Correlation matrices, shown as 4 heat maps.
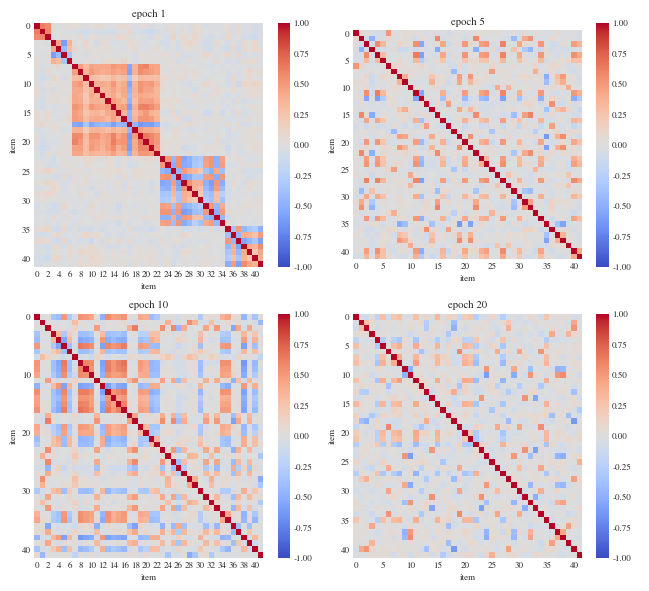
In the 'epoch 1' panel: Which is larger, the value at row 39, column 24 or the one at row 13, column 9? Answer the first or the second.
the second
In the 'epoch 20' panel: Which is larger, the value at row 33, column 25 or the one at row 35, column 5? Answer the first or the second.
the second
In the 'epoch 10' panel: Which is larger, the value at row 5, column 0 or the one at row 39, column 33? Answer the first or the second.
the first
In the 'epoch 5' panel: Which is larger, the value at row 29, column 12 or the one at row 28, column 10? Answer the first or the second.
the second
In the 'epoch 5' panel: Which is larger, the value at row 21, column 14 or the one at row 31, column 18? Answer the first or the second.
the first
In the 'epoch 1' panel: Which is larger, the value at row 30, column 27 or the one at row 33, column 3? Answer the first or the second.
the first
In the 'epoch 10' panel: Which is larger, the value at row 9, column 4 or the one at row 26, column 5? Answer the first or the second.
the second
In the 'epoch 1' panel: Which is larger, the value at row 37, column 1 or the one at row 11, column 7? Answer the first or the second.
the second
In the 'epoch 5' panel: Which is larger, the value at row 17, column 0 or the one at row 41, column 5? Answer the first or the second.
the second
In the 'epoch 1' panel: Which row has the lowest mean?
17
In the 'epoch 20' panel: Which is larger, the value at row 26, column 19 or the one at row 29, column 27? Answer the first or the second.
the first
